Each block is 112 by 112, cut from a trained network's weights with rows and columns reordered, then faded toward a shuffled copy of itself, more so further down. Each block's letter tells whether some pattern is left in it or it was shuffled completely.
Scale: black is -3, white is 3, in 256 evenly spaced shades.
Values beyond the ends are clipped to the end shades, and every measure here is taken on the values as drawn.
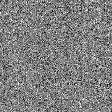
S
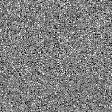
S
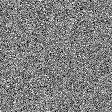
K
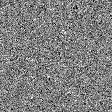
K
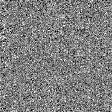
S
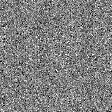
S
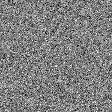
K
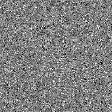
S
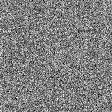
S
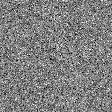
K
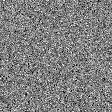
K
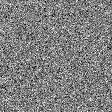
K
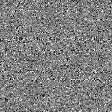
S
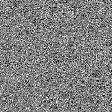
S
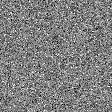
K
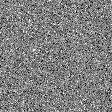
K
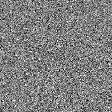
S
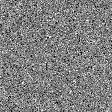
K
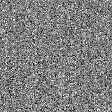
S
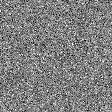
K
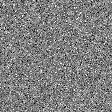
K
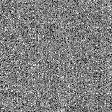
S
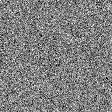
K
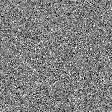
K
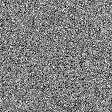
K
